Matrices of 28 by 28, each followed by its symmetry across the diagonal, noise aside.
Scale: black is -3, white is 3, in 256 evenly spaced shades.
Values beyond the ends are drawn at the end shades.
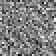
antisymmetric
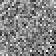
symmetric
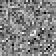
symmetric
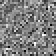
symmetric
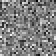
antisymmetric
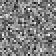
antisymmetric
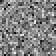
symmetric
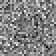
symmetric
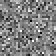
antisymmetric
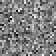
antisymmetric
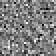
antisymmetric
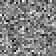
neither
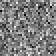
neither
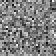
neither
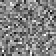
neither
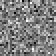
neither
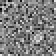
symmetric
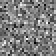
neither
